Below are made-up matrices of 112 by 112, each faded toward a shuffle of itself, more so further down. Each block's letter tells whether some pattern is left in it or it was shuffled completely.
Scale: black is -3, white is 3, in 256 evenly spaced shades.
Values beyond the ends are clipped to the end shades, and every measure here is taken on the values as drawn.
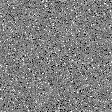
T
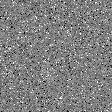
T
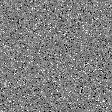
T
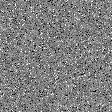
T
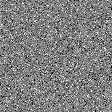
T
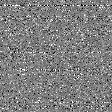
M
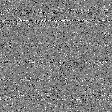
M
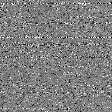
M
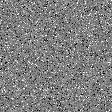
T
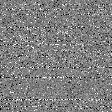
M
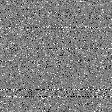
M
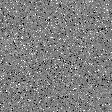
T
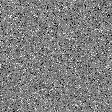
T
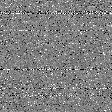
M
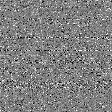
M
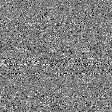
M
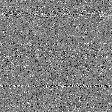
M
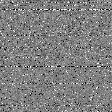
M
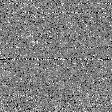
M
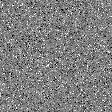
T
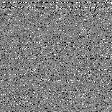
M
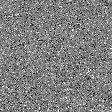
T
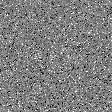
T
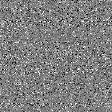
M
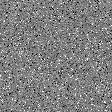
T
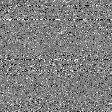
M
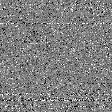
M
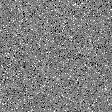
T
